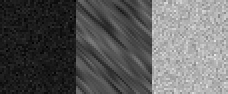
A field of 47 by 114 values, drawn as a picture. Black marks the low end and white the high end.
The table splits into one row of 3 panels. Panel 1,1: very low, fine-grained, faint in contrast. Panel 1,2: low, slanting down to the right. Panel 1,3: high, fine-grained.
